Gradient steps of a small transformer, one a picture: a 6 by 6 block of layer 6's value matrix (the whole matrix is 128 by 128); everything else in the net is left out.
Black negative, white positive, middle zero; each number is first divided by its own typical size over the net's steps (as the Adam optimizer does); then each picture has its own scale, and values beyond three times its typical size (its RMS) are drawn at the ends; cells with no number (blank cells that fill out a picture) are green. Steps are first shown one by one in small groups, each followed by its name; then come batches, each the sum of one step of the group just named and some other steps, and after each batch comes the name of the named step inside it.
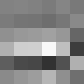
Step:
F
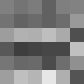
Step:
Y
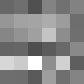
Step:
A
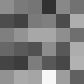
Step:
Y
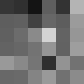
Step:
A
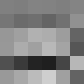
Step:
F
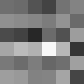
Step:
F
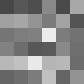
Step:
A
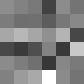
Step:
Y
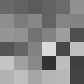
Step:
Y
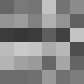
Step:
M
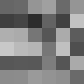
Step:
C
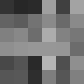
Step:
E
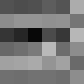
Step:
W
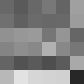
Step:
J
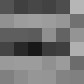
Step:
W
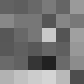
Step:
J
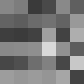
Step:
W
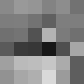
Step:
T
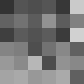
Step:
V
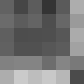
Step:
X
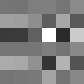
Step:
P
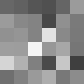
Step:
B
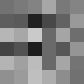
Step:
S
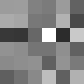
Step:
P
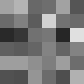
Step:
V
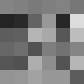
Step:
S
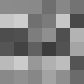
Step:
T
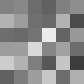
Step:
B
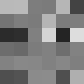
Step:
P
